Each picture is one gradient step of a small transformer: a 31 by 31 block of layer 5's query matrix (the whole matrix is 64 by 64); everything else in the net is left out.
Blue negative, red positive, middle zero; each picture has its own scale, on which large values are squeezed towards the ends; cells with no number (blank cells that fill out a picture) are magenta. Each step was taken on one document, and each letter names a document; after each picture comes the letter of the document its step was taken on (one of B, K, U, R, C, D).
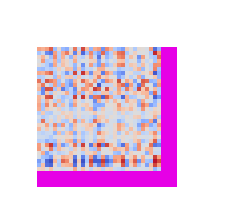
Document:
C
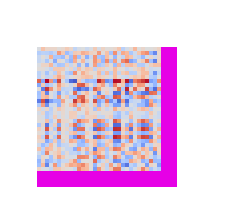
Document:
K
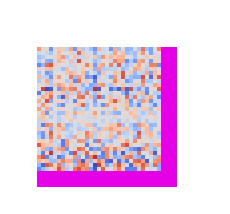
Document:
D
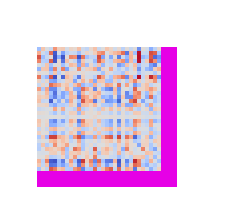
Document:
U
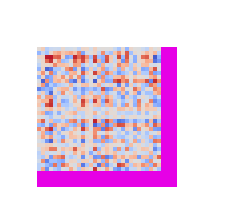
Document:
C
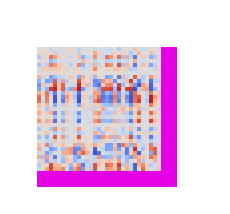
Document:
U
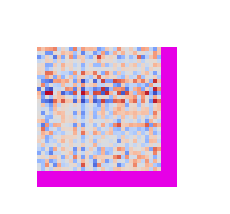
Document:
C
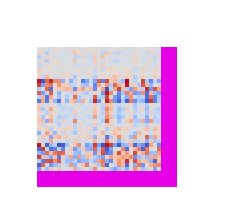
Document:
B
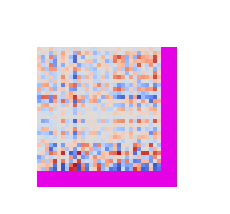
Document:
U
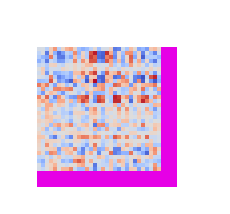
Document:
K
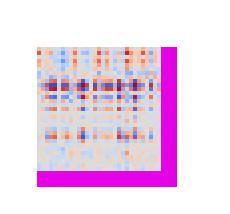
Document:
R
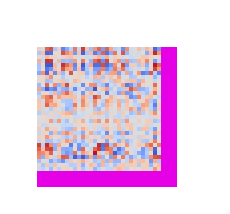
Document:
C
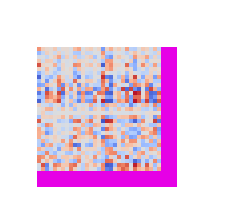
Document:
B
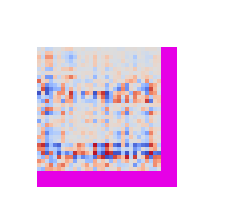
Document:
B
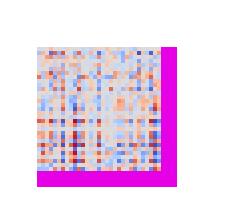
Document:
U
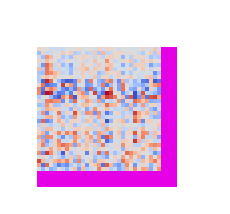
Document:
B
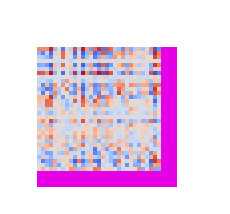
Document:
C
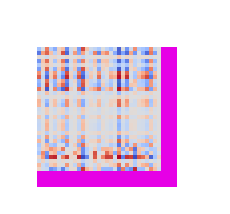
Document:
R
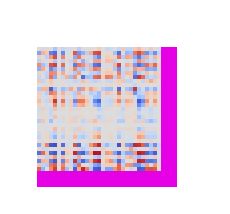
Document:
U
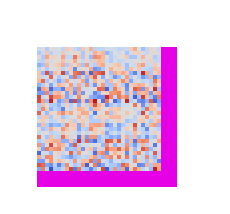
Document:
D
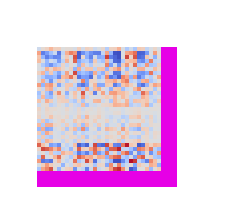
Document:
K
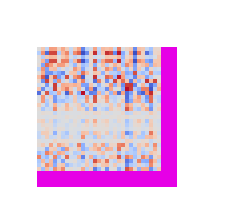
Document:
R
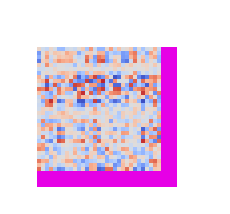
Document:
K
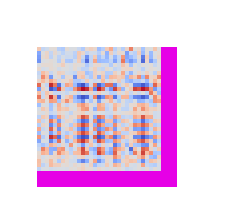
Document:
K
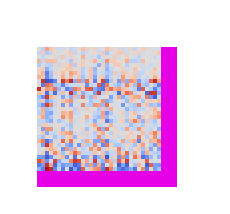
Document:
B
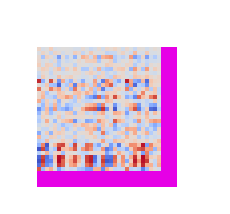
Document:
B
